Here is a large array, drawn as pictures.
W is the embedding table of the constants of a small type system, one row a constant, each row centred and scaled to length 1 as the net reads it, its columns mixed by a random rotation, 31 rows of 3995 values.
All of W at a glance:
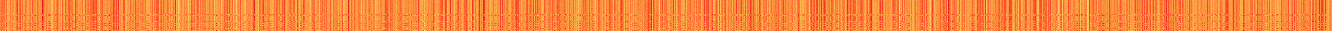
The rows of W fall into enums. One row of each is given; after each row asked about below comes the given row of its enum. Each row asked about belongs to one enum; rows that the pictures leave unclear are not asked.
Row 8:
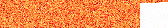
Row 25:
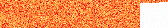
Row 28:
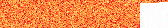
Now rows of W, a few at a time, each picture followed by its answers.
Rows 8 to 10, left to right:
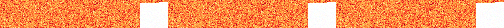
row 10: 8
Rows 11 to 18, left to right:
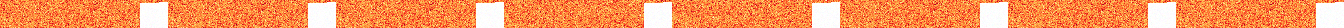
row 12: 8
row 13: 8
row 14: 28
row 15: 25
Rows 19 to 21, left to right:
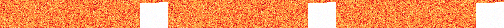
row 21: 28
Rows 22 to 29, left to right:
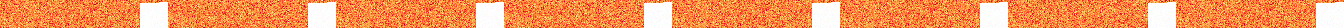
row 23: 25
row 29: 8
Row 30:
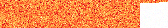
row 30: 25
